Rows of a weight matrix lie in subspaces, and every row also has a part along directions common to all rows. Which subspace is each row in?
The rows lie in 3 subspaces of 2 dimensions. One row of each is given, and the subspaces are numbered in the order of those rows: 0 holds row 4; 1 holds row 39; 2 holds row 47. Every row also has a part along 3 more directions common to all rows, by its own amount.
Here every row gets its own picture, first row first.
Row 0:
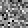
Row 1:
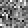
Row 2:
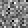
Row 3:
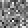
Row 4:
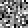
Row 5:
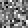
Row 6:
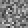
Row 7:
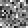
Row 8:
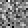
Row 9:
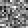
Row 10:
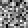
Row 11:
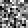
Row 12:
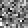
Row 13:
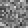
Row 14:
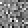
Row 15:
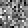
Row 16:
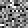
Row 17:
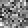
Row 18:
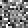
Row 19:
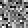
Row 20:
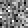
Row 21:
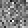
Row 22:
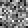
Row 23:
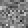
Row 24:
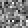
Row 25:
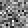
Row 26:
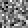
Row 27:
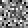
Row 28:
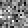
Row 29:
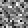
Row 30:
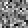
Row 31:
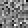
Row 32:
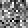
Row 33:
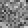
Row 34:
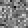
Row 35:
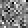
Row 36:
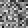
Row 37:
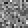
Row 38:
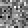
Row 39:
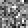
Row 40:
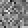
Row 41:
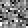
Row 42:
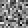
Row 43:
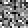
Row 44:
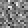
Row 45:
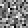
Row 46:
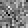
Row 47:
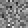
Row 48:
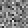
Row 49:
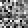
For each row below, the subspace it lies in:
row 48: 2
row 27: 2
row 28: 1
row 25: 1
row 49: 0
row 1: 1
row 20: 1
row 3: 0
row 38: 1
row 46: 1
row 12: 1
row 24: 0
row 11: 1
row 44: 2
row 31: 0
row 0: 2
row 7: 1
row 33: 1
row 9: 1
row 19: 2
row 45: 0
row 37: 0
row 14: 0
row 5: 0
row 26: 0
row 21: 0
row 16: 1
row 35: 0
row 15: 1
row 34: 1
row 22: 1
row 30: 0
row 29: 2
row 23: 1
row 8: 2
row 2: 0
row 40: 0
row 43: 0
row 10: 2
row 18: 2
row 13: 1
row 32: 0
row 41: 1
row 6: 2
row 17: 1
